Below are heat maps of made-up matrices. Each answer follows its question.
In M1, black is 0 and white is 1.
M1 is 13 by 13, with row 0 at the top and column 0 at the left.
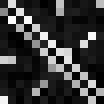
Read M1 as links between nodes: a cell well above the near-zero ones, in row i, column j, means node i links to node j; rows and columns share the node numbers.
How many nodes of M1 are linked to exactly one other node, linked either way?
0
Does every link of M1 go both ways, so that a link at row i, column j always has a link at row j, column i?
yes
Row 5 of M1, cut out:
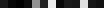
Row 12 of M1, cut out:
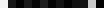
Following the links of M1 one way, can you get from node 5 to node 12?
yes
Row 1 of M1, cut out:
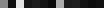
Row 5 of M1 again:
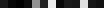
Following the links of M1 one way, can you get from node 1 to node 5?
yes
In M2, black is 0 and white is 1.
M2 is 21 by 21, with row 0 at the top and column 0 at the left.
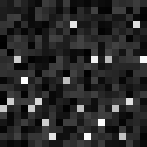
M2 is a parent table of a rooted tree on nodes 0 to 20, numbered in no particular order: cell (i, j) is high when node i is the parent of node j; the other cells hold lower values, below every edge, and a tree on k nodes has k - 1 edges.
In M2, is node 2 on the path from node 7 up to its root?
no
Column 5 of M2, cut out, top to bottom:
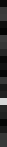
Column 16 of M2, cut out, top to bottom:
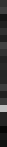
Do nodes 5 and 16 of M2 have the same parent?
no
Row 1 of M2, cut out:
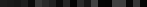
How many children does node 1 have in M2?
0
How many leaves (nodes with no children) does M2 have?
14
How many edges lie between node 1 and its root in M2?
7
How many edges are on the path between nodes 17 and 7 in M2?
2
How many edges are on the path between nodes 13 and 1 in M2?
8
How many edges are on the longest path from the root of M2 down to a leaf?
7
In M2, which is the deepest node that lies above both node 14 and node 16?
15
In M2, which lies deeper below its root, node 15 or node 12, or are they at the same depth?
node 12
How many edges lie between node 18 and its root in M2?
7
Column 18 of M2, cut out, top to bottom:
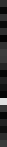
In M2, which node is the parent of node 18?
14
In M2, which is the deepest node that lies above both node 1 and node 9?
11
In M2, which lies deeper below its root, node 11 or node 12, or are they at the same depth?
node 12
